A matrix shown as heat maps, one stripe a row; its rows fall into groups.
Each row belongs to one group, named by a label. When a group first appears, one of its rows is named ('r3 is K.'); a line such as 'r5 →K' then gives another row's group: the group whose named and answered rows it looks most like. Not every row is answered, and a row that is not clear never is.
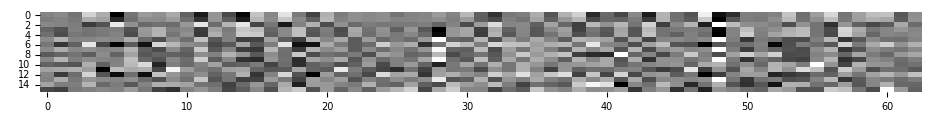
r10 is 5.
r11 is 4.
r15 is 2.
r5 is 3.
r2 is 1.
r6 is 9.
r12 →9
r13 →3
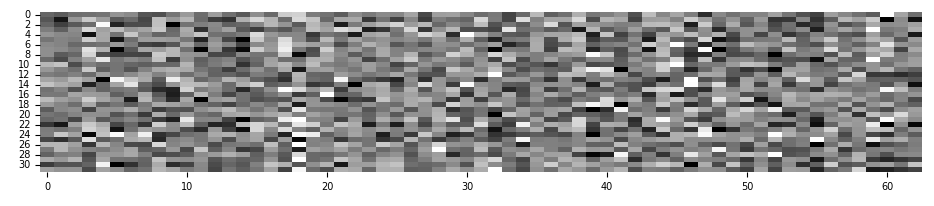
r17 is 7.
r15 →2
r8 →9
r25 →5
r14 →4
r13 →4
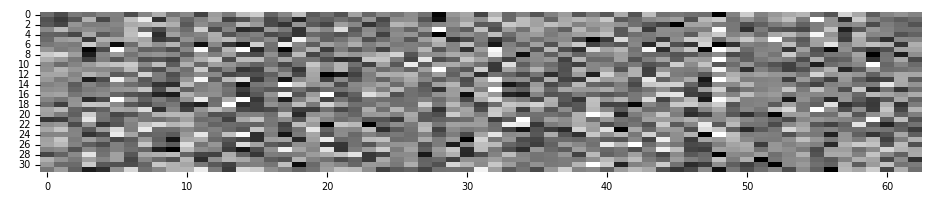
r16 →2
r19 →5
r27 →2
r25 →2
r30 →9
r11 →3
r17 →1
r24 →1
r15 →5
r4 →5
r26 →7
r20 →9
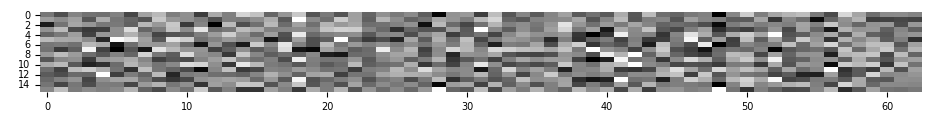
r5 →4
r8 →7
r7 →9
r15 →3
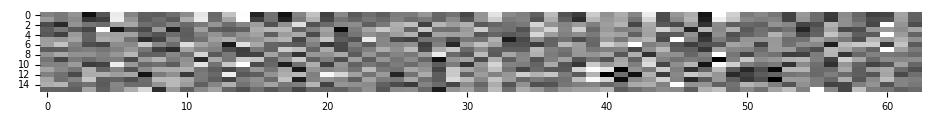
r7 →2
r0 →1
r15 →5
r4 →2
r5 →2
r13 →9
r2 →2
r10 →1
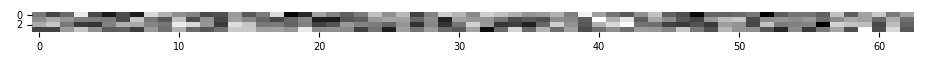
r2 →7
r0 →9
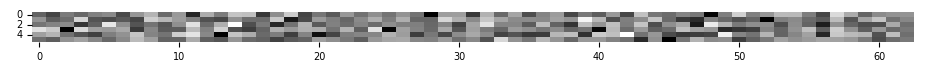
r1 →9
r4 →7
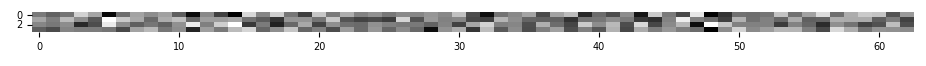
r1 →4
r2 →1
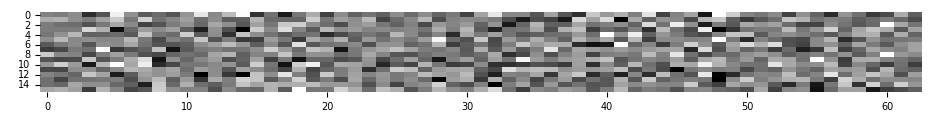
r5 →3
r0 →1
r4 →7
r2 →2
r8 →2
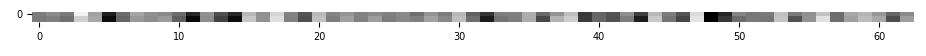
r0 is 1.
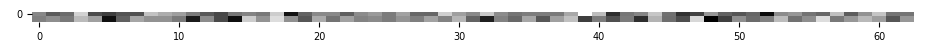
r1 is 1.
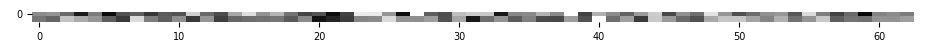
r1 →7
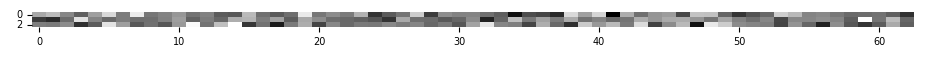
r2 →1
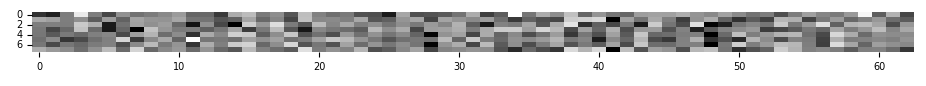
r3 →9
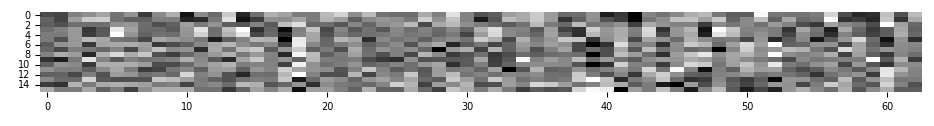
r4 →1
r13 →9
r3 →1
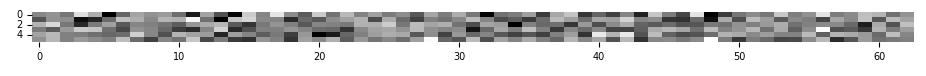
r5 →3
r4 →7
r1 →7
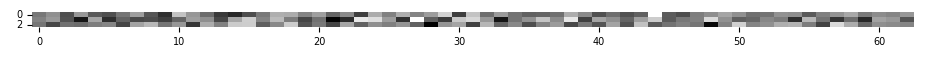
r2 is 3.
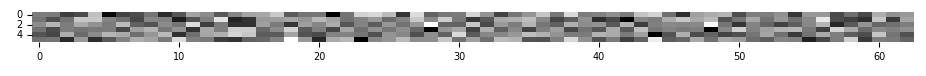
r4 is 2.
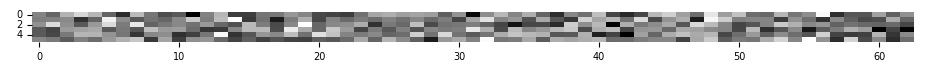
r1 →1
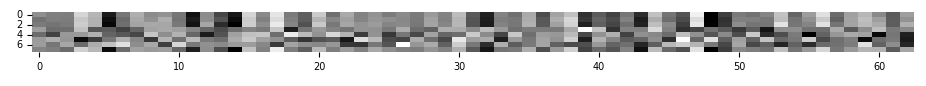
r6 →4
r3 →9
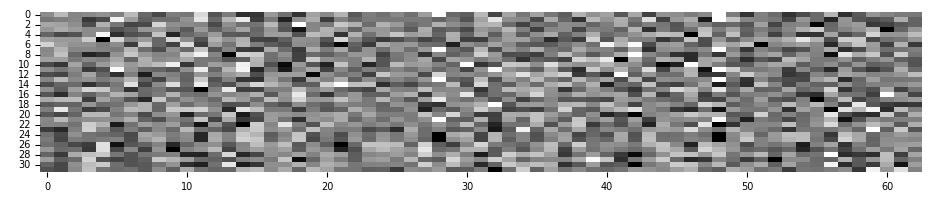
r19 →7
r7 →3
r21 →3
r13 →3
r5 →4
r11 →1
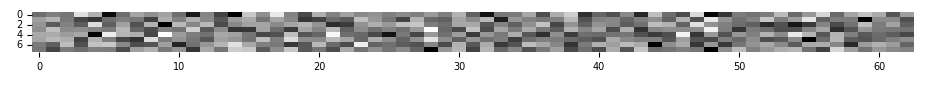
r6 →2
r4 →4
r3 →3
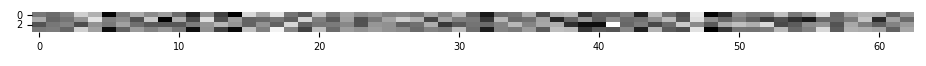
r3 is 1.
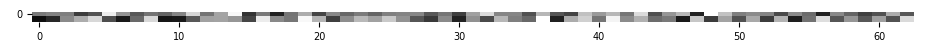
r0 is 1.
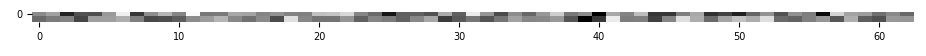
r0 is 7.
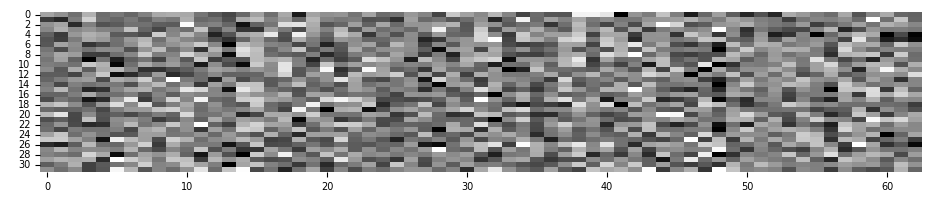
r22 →7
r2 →2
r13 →4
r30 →7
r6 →7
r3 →3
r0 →9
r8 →7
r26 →5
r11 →2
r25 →4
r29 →4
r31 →1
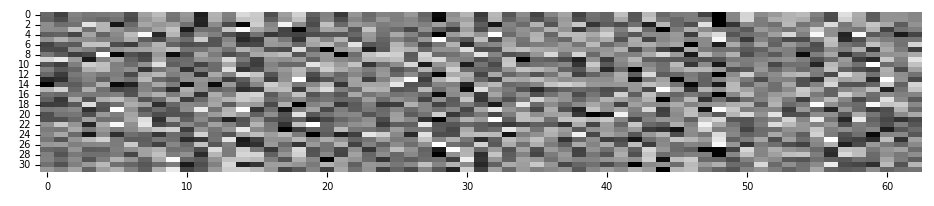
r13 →2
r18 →5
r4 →5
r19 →1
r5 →3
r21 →5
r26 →3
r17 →2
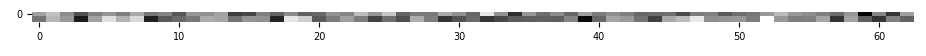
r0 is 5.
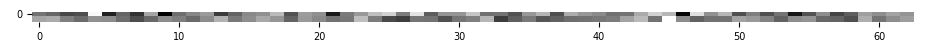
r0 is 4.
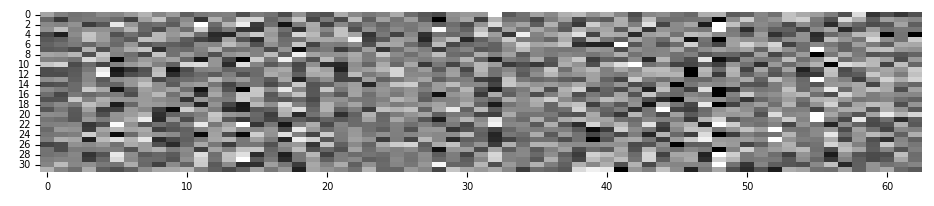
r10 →7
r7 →5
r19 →2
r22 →1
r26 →2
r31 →9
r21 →5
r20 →5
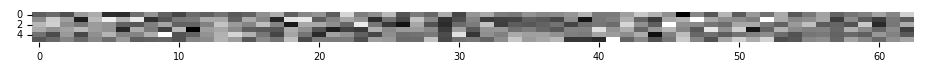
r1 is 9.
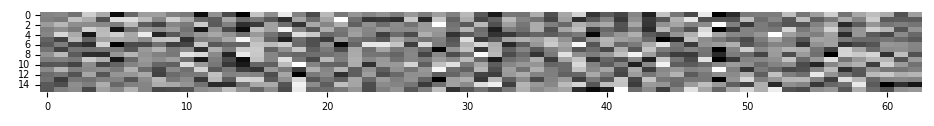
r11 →3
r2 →3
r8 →7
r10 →2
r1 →4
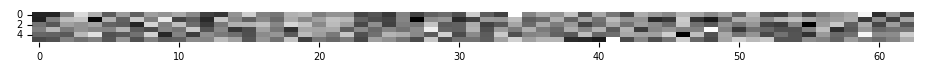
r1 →4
